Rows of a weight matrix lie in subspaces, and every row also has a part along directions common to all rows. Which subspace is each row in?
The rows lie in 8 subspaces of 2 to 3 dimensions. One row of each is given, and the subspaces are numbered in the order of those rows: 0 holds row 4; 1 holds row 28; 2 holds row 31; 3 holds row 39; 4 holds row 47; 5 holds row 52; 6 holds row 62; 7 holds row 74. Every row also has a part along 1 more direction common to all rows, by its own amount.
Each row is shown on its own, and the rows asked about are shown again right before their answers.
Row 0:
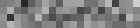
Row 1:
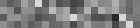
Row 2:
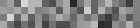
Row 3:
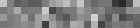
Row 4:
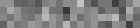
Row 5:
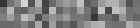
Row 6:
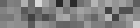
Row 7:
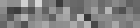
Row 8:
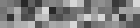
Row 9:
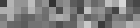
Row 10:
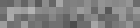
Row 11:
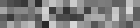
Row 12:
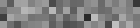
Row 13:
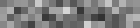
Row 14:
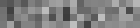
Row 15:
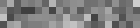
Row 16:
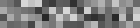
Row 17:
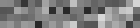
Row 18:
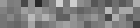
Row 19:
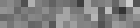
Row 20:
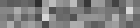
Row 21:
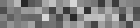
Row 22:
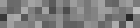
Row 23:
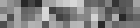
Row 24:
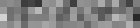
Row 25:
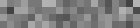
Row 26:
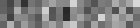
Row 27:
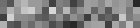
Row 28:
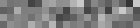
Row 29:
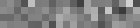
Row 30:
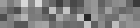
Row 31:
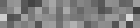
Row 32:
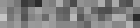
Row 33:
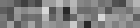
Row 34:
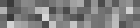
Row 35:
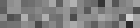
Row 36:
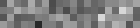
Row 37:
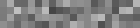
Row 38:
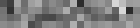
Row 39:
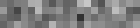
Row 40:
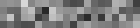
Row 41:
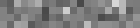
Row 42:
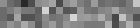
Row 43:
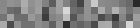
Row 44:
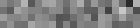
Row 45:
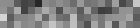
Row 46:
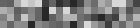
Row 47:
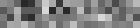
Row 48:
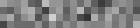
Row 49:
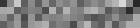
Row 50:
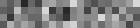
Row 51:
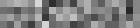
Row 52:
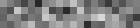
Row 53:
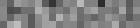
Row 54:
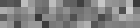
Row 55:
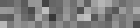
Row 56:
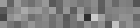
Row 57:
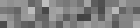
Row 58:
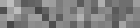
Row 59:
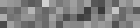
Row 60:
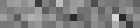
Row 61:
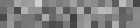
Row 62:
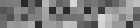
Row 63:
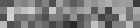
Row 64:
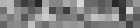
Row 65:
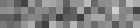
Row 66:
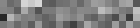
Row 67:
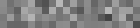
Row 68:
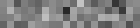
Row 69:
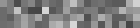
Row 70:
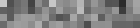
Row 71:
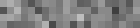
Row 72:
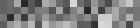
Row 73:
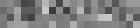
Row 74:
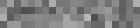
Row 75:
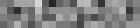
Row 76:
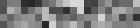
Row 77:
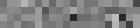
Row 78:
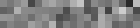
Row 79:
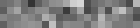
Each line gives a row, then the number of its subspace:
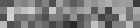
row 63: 7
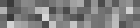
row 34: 3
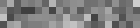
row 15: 7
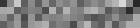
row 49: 6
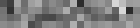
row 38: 0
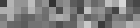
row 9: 6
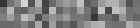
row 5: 1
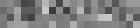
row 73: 4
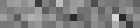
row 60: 4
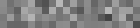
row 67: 4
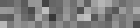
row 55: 5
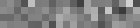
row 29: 1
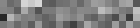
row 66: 2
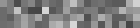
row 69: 2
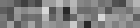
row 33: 0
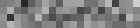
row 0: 5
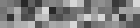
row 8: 5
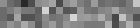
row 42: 4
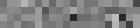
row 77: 4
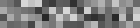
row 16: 2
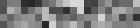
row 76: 1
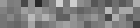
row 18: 4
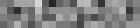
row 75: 3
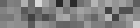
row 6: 4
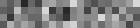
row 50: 0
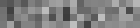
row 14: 0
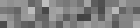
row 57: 5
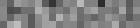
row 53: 3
